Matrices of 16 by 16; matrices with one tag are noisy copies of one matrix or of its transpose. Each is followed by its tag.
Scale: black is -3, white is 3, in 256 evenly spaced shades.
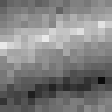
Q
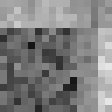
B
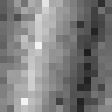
Q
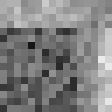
B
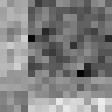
B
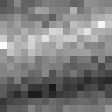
Q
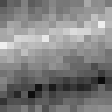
Q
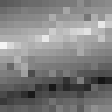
Q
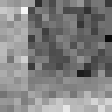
B
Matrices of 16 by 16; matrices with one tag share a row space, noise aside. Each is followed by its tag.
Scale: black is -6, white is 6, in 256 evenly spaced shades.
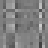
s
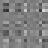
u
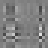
s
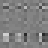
u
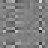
s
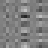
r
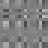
u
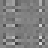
s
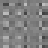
u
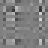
s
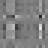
s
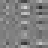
r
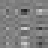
r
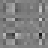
s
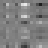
r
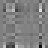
s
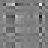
s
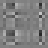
s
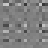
u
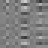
r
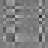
s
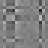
s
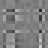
s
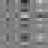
r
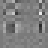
s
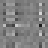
s
